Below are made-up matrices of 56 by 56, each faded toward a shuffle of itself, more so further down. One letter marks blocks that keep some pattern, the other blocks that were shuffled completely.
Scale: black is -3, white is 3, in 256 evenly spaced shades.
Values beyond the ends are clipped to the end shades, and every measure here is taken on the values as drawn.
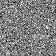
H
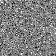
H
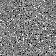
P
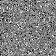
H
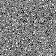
H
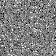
H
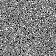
P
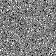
P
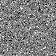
P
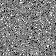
H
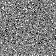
P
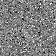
P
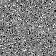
P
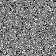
H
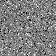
H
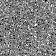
H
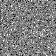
H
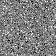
P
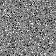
P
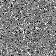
H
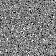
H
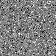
P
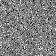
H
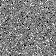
P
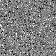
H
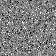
P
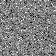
P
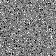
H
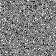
P
